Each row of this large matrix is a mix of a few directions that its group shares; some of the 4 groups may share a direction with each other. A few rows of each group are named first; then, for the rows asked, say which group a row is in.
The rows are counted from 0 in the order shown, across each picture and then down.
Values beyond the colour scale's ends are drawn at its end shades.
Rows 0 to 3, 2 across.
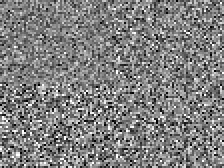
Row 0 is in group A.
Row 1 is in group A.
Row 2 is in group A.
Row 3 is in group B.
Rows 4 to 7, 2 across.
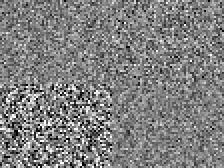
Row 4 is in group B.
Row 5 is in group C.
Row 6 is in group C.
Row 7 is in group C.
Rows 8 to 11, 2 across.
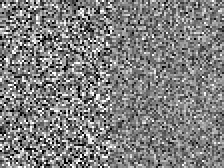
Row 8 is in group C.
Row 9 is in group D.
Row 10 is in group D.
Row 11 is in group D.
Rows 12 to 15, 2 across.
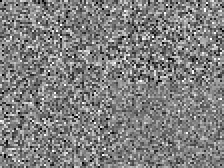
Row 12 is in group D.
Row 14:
A
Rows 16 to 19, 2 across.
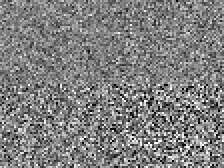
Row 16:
D
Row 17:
B
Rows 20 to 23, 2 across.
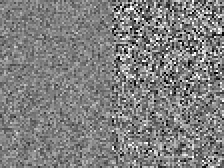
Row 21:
C
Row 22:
C
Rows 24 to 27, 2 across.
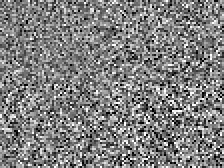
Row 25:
A
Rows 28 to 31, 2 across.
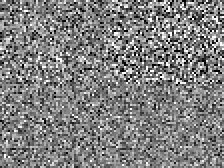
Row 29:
A
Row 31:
B
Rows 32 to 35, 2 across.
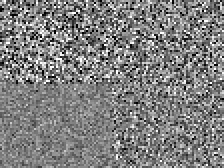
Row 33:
B
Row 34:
C
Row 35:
C
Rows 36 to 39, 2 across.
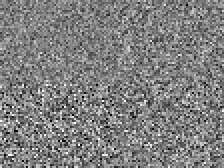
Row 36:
D
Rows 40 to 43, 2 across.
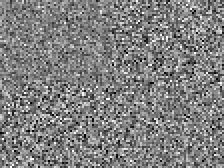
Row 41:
C
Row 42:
D
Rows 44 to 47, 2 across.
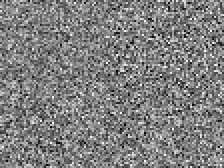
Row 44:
D
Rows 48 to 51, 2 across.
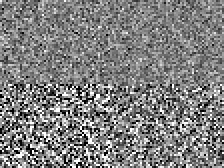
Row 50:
D
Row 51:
B
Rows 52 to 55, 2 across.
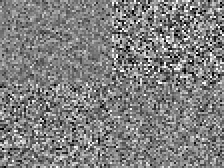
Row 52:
D
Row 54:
A
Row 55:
B
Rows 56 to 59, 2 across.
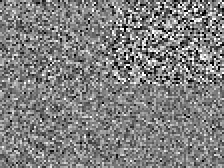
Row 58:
D
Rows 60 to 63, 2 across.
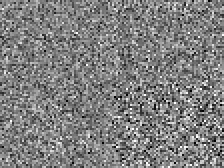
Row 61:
C
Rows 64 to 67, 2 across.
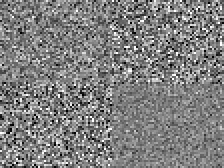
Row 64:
A
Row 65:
A
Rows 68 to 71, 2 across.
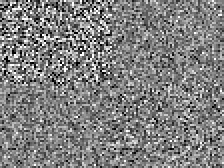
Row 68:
C
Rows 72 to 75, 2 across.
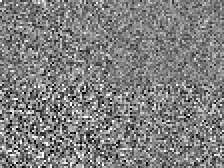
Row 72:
D
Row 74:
D
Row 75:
B
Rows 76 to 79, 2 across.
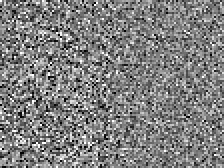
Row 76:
D
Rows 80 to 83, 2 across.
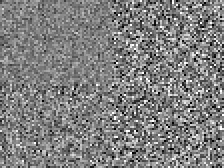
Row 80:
A
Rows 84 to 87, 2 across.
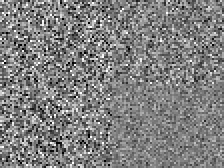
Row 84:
B
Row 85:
C
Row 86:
D
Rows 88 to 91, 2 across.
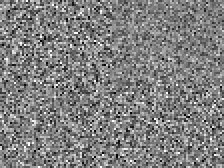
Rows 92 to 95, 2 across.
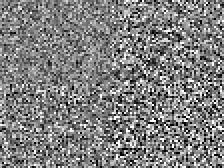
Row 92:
C
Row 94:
C
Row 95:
A
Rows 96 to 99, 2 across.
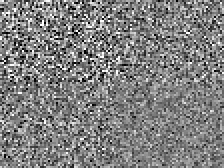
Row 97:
B
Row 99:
A
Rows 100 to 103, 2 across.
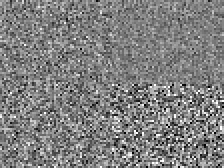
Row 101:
C
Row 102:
C
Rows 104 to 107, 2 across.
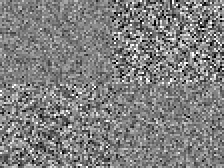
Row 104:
C
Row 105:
B
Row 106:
D
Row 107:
B
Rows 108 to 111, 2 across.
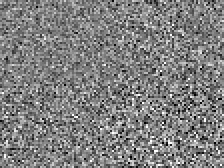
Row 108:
C
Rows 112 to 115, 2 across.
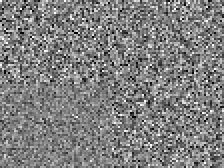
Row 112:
A
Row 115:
A
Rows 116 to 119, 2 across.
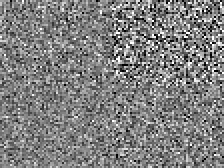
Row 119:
C
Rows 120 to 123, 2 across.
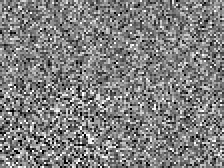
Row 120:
C
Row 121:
B
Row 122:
D
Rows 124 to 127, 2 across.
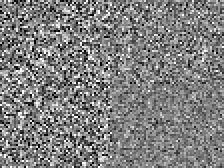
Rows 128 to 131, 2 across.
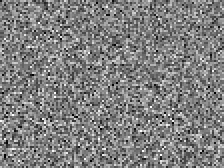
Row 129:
A
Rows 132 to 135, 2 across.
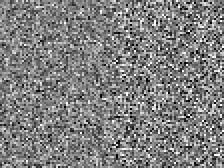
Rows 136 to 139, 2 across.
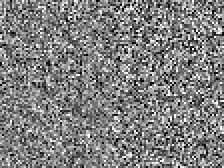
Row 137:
C
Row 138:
D
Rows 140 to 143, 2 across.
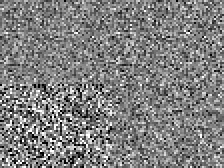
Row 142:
D
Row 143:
D
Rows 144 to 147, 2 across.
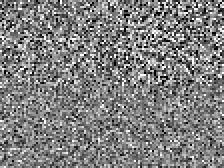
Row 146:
A
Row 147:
C
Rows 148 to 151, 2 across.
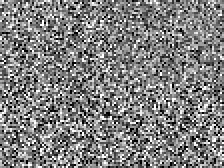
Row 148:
B
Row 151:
B
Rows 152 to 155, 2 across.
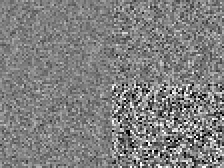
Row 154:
C
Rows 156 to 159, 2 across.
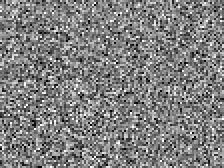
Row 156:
D
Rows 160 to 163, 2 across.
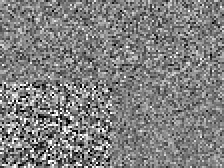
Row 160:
A
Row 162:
D
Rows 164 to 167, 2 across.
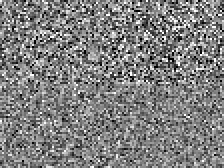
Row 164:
D
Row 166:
C
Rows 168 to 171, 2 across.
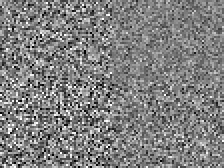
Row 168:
D
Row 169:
C
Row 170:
D
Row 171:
A
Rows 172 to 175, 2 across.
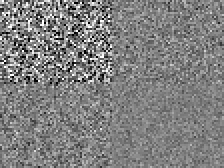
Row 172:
B
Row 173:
A
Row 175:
C
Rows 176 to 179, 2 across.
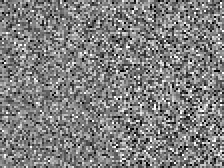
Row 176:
B
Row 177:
C
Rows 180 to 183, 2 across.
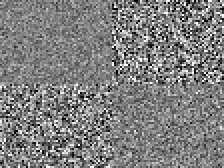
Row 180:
A
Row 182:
C
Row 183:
A
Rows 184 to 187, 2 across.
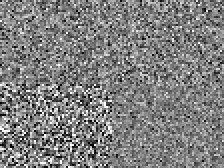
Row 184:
A
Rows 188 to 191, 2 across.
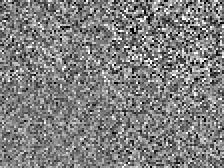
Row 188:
D
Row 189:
A
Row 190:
B
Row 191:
D
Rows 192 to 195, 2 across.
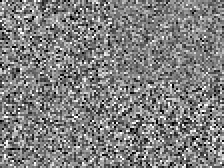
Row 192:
A
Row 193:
C
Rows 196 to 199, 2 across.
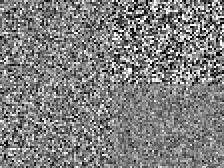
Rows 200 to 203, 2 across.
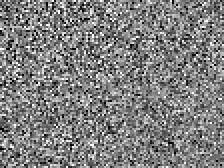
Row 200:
D
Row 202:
A
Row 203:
D
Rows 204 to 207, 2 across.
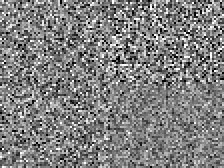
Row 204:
B
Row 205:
A
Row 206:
A
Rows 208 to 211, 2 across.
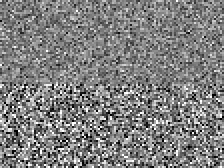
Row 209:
B
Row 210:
C
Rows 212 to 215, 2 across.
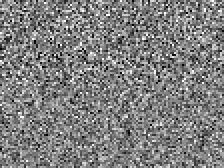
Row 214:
A
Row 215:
C
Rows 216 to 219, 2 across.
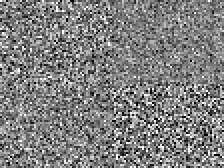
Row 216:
A
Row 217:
C
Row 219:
C
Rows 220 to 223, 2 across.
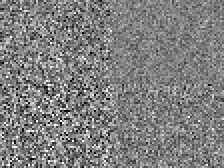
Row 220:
D
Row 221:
B
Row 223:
C
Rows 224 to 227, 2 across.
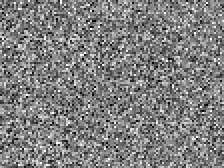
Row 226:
D
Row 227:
B
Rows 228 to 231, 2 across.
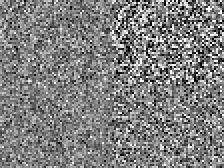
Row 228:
C
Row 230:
D
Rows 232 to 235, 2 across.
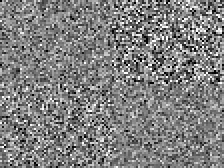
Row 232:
A
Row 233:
C
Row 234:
B
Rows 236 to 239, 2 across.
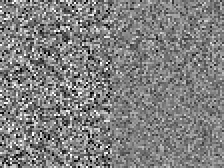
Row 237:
B
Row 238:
D
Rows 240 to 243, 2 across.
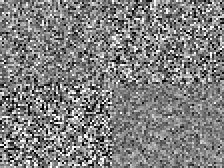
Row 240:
B
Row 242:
B
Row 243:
D
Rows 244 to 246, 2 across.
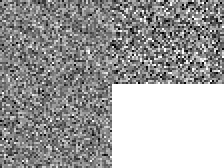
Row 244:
D
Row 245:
A
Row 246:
C
